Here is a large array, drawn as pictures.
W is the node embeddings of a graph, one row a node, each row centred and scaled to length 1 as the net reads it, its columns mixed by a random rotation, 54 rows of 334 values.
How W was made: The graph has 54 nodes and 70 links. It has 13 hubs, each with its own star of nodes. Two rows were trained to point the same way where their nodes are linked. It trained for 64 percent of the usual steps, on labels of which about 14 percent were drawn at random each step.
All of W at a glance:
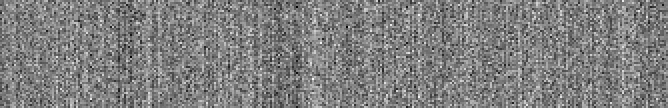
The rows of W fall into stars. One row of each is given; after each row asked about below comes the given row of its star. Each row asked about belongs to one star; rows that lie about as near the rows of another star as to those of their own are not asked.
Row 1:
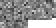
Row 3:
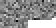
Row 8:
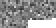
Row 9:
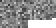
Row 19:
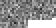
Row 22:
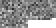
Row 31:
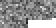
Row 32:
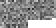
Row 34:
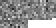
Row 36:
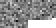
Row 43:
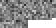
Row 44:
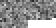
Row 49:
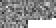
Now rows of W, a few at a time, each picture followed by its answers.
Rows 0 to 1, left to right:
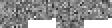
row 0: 3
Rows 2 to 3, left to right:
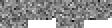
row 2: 9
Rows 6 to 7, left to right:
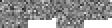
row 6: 31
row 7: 44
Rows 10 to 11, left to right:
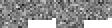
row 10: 31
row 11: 22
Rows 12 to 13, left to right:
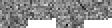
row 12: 32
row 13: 31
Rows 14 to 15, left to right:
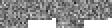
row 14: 44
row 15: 43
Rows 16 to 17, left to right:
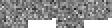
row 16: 49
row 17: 34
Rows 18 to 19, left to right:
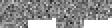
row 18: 43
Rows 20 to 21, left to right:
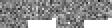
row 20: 34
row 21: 3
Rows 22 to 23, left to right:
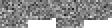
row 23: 9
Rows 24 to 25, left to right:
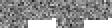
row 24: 19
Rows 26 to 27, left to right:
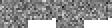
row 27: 49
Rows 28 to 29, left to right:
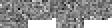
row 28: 36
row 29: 22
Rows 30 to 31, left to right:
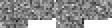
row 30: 32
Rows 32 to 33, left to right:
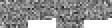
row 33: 1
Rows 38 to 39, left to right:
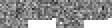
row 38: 49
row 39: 31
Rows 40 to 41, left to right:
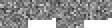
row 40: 36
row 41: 9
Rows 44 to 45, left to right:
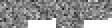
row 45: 36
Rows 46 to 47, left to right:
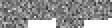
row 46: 32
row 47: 44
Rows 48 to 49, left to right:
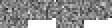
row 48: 44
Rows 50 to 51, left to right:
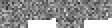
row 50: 22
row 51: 19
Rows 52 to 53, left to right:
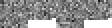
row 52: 9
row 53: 3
